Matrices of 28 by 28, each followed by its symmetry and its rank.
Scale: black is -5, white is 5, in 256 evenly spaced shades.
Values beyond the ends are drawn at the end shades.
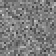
neither, full rank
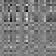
neither, rank two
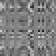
neither, rank two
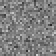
neither, full rank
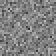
symmetric, full rank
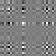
symmetric, rank one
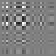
symmetric, rank one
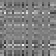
neither, rank two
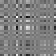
symmetric, rank one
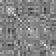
symmetric, rank five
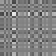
symmetric, rank one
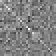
symmetric, rank five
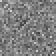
symmetric, full rank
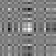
symmetric, rank one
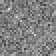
symmetric, full rank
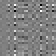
neither, rank two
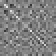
symmetric, rank five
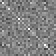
symmetric, rank five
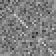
symmetric, full rank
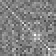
symmetric, rank five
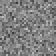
neither, full rank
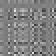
neither, rank two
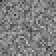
symmetric, full rank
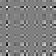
symmetric, rank one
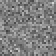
neither, full rank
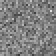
neither, full rank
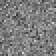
symmetric, full rank
